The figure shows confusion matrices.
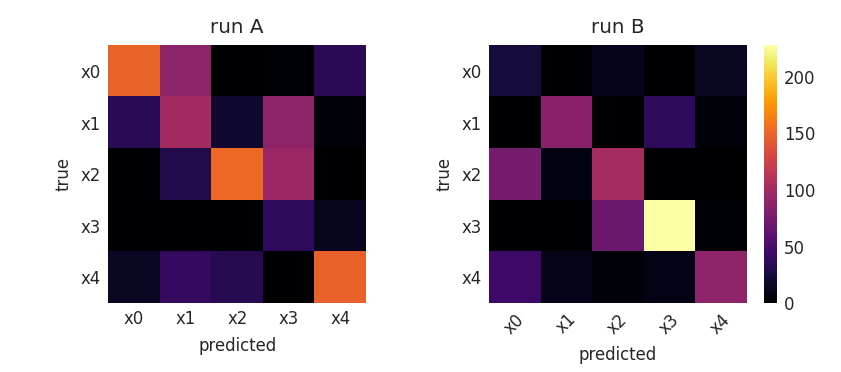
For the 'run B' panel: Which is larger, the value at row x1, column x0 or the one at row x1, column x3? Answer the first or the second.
the second
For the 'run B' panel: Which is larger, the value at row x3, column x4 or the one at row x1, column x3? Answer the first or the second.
the second
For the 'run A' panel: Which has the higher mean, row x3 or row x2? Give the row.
x2
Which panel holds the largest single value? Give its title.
run B
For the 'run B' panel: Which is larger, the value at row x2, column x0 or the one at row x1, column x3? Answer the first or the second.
the first
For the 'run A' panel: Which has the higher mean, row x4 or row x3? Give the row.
x4
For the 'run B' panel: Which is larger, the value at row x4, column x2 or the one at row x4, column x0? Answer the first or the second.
the second
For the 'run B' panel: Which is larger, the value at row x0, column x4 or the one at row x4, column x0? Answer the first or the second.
the second
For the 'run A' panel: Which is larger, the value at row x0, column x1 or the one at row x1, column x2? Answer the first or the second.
the first
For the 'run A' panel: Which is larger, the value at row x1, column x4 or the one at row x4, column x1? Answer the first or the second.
the second
